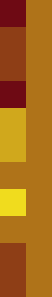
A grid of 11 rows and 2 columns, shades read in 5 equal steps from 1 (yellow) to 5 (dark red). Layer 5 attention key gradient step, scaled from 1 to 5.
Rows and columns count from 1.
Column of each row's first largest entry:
1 1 1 1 2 2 1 2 1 1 1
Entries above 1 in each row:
2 2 2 2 2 2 2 1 2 2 2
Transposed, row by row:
5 4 4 5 2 2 3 1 3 4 4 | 3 3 3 3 3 3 3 3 3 3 3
